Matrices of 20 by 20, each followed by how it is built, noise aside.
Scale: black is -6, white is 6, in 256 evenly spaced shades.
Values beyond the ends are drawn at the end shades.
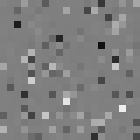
sparse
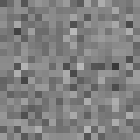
low rank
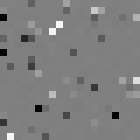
sparse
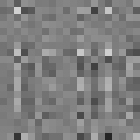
low rank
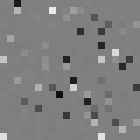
sparse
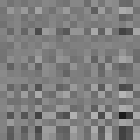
low rank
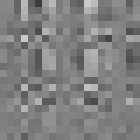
low rank
